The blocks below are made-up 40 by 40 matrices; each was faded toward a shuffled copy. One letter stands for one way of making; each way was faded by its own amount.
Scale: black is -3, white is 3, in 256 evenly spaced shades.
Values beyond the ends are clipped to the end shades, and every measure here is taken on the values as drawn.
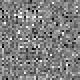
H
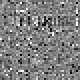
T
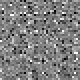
T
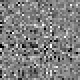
H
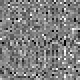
T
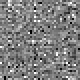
H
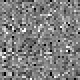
H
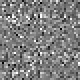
H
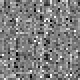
T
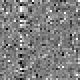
H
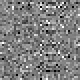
T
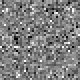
H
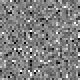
H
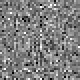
H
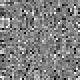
T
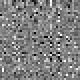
T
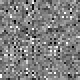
T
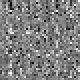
T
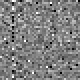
H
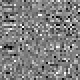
T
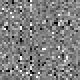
H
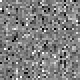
H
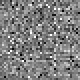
H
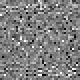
T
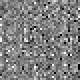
T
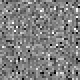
H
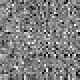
T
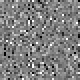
H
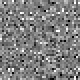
T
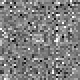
H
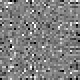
T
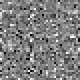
H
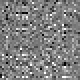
T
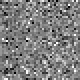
T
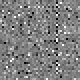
H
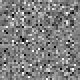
H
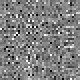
T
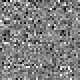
H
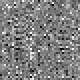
H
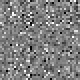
H
